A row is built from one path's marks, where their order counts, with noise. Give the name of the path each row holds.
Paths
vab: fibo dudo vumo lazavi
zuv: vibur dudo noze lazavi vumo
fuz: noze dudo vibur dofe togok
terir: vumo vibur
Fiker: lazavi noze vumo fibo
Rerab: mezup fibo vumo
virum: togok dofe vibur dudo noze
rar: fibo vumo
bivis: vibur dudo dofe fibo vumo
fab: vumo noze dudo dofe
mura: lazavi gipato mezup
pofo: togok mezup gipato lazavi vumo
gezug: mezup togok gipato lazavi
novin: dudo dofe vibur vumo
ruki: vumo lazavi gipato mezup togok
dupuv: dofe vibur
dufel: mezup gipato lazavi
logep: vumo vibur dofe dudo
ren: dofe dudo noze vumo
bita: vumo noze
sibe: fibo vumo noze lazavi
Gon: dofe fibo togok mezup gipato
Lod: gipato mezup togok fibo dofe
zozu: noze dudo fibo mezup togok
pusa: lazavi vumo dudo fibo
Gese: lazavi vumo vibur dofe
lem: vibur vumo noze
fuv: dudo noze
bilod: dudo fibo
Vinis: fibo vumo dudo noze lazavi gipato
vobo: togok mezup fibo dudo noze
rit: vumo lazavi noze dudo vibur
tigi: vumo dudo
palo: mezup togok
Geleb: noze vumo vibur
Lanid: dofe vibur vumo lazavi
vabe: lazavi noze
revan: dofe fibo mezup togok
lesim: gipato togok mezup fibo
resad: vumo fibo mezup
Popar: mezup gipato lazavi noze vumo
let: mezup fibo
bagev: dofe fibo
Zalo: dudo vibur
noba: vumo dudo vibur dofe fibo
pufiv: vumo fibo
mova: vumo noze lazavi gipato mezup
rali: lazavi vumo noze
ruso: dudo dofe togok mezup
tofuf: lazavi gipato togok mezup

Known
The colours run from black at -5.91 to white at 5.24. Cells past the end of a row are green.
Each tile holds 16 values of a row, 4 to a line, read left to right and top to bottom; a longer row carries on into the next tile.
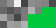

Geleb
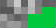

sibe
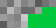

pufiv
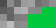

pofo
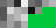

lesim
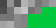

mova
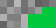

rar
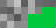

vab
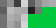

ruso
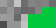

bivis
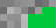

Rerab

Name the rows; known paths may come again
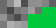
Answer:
Lanid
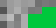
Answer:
vobo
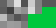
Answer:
rali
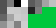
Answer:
palo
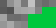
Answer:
Popar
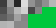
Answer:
mura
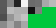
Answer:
Gon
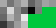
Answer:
bagev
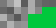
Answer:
vab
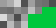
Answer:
tigi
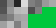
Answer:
ruki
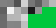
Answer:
let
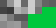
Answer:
vabe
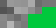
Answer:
Vinis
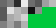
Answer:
lesim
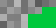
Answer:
rar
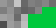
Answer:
bivis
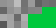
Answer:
pusa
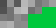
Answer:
mova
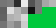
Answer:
revan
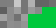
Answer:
Fiker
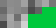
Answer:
fuz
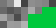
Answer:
Geleb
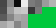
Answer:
tofuf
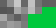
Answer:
sibe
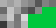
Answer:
bilod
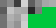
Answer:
ruso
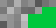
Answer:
pufiv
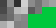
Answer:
gezug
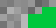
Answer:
Rerab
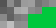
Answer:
pofo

